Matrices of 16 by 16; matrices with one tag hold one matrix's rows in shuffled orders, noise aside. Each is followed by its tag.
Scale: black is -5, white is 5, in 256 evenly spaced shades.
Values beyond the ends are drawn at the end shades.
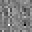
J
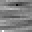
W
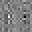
J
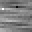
W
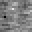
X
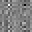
J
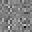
J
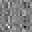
J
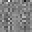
J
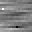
W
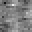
X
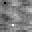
X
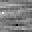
W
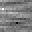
W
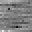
W
